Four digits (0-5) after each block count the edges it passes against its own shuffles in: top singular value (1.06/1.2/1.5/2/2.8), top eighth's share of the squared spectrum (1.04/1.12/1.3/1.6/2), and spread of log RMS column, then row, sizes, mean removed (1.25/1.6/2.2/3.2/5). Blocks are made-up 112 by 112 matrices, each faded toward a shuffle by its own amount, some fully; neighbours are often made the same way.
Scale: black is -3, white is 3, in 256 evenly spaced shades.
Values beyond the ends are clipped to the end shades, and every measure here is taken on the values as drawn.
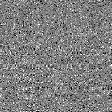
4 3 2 2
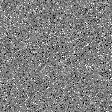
2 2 0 1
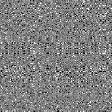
4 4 2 3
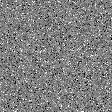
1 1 0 0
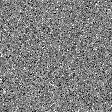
0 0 0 0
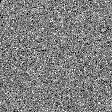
0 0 0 0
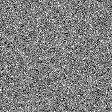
0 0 1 0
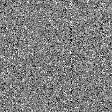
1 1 2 0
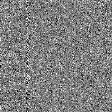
1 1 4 0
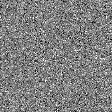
0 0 2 0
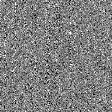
1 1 3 0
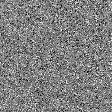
0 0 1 0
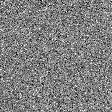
0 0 0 0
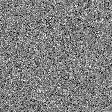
0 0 0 0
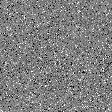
1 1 0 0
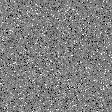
1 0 0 0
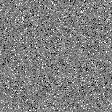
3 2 0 2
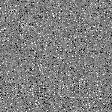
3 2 0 1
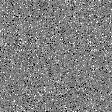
2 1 0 1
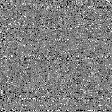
4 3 1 3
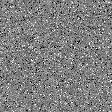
2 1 0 1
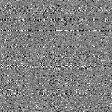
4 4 2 4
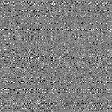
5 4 2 4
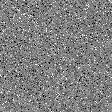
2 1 0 0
